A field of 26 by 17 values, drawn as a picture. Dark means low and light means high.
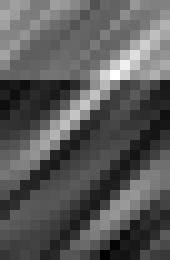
Seam: horizontal, 30% of the way down, the top part higher. Ninth with the highest average: top right. Grain: diagonal, up to the right.
